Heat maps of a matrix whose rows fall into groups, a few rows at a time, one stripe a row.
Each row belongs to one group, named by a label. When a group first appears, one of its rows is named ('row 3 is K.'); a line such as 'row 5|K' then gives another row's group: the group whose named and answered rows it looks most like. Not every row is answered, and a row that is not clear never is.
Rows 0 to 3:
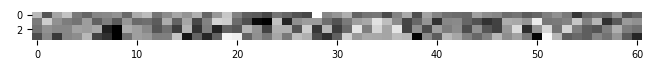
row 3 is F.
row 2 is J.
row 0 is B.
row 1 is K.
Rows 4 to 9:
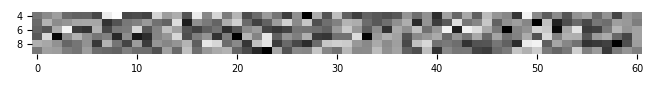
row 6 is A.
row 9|K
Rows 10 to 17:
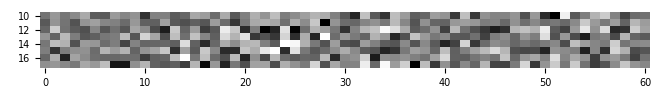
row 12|K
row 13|B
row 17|J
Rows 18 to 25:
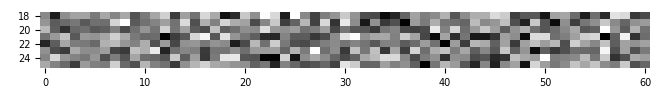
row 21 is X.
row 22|A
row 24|K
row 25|X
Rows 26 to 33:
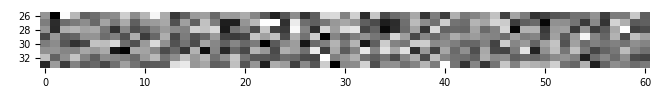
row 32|B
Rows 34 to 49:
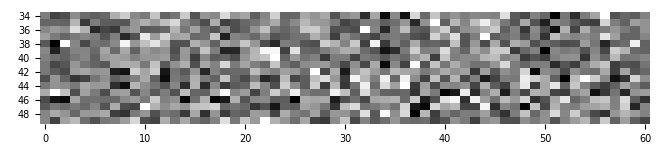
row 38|B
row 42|J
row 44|J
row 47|X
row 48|J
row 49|A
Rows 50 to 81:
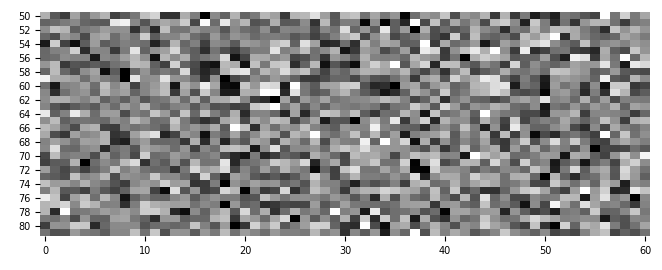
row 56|A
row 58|F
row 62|K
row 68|J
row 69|F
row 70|A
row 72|X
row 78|B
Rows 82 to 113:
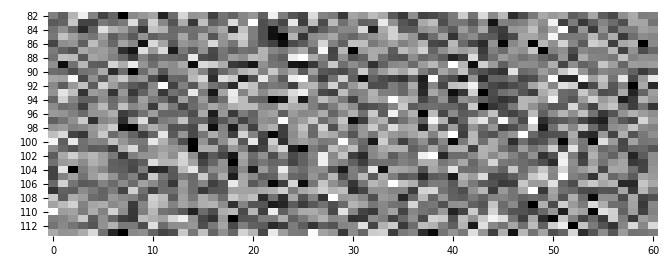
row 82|A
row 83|B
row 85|K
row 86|X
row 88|F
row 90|F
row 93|F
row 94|K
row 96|J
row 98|J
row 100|B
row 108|B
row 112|A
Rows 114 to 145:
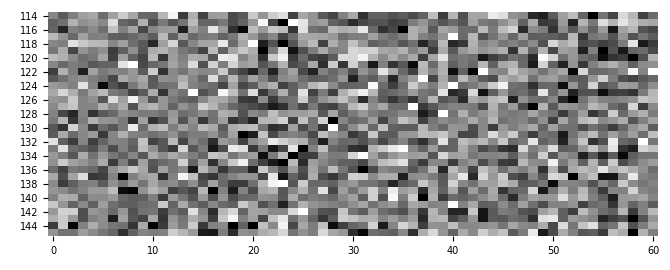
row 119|F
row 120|F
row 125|F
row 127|X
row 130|B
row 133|K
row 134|F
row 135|K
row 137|A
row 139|J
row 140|J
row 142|F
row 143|F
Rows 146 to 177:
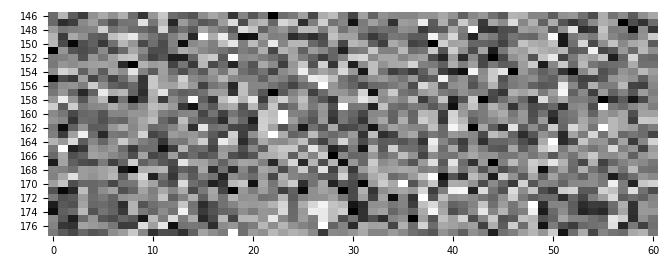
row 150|X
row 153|J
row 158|F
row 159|B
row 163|A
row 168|J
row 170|K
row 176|J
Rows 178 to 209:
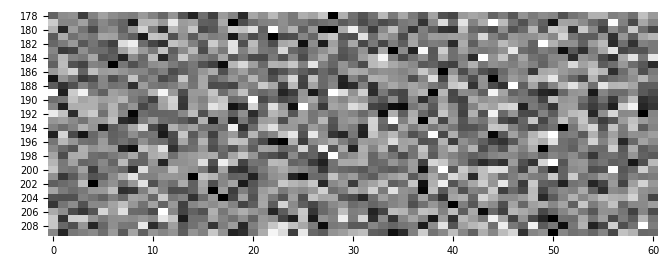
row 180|A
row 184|A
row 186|X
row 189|B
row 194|A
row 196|K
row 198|B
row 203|J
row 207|B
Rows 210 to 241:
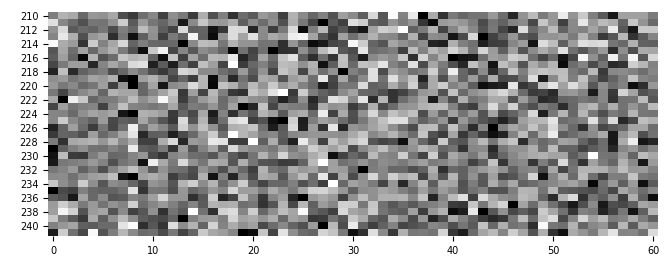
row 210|J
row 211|X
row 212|K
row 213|F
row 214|X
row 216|A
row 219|J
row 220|F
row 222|B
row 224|J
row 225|K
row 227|X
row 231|X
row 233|J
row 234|B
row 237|F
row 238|F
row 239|X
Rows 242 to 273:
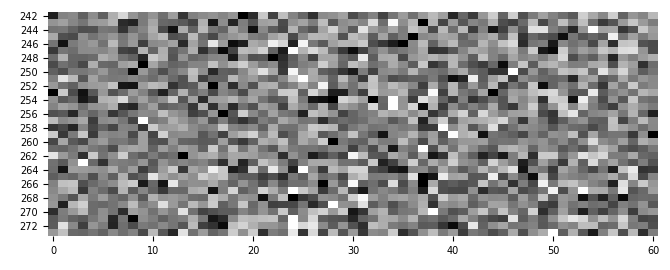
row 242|A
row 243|J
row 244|K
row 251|F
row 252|J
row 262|X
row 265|X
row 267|F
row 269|B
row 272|F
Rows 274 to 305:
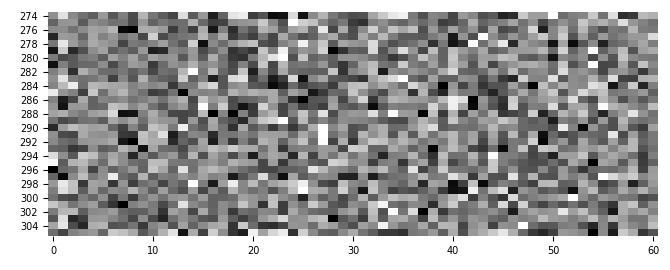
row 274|K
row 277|A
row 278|F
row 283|K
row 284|X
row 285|X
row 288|J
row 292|J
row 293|X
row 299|F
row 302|J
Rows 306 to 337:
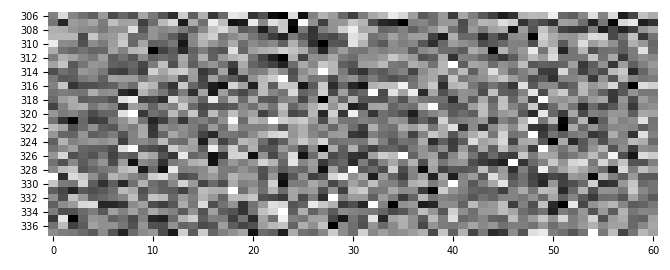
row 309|X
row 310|X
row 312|K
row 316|K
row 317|J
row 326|K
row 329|B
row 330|A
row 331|X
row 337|K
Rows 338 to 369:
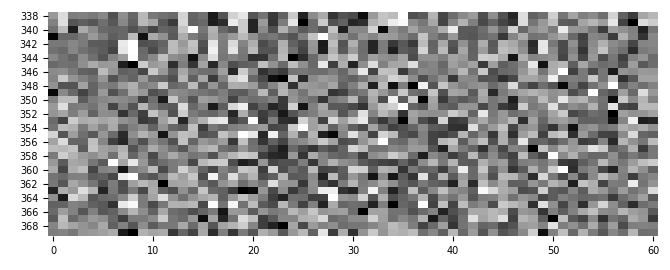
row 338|K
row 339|K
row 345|J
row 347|K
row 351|K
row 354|F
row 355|A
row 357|X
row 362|A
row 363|A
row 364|B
